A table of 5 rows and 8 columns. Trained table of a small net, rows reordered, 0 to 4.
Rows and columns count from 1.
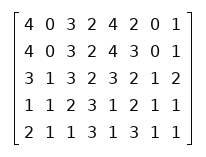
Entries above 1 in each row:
5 5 6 3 3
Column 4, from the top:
2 2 2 3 3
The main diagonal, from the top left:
4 0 3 3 1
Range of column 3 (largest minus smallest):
2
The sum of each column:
14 3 12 12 13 12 3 6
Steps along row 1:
down up down up down down up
